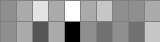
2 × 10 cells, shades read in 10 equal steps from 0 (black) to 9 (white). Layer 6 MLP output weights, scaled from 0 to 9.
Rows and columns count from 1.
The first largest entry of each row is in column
5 10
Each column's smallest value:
5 6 3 6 0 5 4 5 4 6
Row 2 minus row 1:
0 0 -5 0 -9 -1 -3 0 -1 1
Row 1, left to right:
5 6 8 6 9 6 7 5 5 6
